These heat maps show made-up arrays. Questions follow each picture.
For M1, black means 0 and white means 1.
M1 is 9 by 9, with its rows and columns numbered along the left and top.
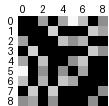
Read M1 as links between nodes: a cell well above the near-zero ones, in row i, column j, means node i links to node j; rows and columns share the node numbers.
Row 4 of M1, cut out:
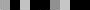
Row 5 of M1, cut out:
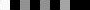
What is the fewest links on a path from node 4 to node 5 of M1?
1
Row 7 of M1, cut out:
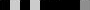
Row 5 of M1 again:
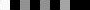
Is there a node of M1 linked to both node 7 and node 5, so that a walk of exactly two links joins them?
no
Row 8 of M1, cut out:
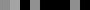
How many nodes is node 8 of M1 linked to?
4
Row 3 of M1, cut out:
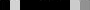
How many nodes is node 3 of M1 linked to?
3
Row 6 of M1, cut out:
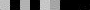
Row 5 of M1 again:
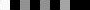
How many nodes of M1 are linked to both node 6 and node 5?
3
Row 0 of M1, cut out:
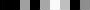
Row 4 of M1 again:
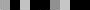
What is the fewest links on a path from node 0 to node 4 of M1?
1
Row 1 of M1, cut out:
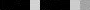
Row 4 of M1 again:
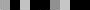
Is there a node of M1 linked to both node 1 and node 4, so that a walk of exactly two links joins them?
no
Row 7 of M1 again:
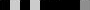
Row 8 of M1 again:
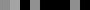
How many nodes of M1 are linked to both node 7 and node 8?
2
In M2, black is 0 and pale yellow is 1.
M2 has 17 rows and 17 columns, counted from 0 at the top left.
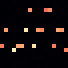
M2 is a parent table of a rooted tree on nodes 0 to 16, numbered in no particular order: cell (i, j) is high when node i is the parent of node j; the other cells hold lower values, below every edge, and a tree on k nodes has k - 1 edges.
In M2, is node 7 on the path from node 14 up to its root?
yes
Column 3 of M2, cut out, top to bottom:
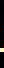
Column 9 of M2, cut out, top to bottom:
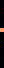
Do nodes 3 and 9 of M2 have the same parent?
no
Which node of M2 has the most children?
7
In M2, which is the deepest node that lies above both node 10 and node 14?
7
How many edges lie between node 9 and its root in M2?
2
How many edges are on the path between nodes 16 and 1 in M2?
4
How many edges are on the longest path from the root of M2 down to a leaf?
2
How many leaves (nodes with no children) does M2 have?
13
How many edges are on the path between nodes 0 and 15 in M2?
4
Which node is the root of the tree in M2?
2
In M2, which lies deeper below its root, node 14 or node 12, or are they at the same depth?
node 14
